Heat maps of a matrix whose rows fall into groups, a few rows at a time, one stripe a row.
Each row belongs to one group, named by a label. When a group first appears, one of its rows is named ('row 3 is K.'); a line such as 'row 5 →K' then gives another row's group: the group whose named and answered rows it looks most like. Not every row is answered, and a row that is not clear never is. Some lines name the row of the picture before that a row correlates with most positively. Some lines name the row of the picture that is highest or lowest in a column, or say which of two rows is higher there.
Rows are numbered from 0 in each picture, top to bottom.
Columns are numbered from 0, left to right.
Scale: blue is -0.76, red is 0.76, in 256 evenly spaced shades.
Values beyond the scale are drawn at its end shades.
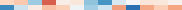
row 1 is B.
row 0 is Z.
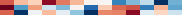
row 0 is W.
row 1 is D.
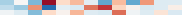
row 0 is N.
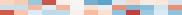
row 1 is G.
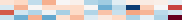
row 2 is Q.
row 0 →Z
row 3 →G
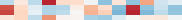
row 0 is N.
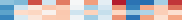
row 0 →G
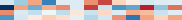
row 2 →Q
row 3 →B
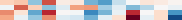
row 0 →Z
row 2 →Z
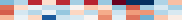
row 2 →Q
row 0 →G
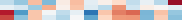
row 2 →D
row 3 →D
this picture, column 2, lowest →1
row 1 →N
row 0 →G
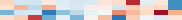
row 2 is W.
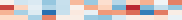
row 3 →Z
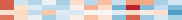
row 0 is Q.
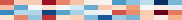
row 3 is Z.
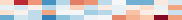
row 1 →G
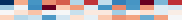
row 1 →N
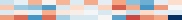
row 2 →N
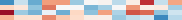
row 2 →Q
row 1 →Z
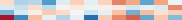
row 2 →B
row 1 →G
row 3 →D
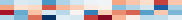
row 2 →D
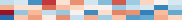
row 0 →N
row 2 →D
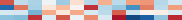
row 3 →G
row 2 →N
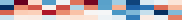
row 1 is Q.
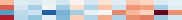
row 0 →Q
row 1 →Q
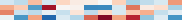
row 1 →Z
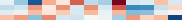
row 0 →N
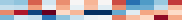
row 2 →Z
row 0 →G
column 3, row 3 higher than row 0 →No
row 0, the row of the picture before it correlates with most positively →1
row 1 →G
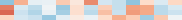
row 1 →Q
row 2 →Q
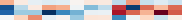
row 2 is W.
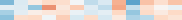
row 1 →N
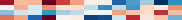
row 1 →Z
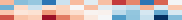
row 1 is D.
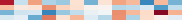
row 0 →D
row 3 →N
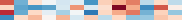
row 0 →D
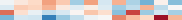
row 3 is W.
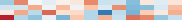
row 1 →G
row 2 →Z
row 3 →Q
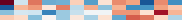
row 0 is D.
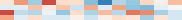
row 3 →D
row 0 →Z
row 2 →Q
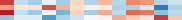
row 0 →Q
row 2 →Q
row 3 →W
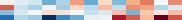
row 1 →Q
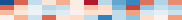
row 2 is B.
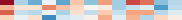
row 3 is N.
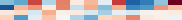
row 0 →G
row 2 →Z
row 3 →D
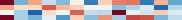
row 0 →D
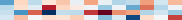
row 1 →N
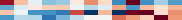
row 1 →B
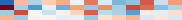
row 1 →Q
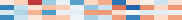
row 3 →B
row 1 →B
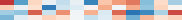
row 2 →G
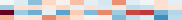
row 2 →Q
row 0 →N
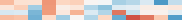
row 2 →N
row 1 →Z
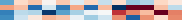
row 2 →W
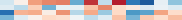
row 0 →G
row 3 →B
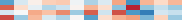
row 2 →G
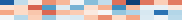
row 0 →B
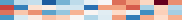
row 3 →B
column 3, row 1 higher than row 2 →Yes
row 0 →W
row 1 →D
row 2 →D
